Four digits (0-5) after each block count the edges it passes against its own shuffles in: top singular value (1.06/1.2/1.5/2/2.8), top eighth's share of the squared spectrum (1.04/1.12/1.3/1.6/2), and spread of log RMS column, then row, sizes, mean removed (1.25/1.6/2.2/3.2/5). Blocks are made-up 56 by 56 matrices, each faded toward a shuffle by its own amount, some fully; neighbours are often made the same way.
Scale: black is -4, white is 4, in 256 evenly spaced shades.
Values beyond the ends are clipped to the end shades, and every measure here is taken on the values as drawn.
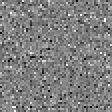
3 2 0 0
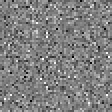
3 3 1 1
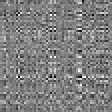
5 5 3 3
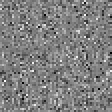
3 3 1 1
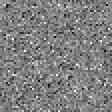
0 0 0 0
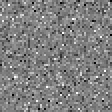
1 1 0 0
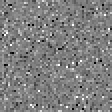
1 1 0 0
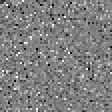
1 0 0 0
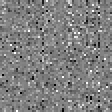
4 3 2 0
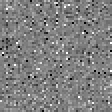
3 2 1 0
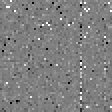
3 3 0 0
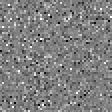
2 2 0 0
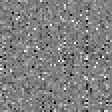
3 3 1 0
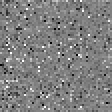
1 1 1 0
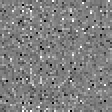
2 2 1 1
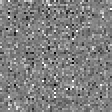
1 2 3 2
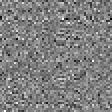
4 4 2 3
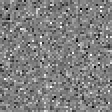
1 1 0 0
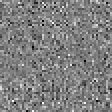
4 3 2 2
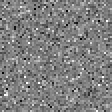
0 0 0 0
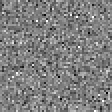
3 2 0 0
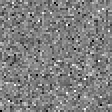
2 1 0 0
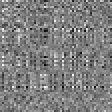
4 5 3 3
